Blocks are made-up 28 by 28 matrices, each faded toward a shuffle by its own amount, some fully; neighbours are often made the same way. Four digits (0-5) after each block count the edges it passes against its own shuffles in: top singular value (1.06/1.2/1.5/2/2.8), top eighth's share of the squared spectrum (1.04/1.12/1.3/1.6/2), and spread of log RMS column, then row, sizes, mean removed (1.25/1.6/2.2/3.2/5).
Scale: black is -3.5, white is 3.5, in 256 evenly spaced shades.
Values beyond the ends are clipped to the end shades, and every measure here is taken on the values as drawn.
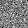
0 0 0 0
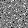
0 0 0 0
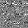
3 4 0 2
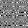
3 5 0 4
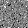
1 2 0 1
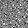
0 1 0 0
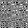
3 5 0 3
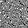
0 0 0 0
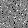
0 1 0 0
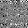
3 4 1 3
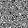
0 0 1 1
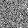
0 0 0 0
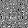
3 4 1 1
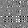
3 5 2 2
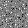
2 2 0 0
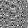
3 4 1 2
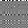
4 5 2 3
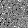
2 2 0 0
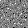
0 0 0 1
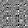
3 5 2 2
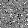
0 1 0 0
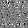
2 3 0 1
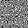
3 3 1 1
